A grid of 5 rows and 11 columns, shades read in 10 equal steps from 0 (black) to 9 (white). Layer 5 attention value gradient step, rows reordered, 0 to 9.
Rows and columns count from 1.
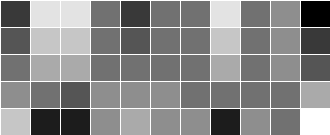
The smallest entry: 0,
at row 1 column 11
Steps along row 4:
down down up same same down same same same up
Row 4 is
5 4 3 5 5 5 4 4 4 4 6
